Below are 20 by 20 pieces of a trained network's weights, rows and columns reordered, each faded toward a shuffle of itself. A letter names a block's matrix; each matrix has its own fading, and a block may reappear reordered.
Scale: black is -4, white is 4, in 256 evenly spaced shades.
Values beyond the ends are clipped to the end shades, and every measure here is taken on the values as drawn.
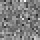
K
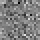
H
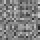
H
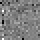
K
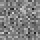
H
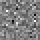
K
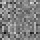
H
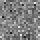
K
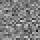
H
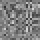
H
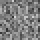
H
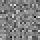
H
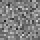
K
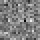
H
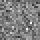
K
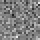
K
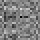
H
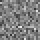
K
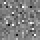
K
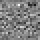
H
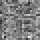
H
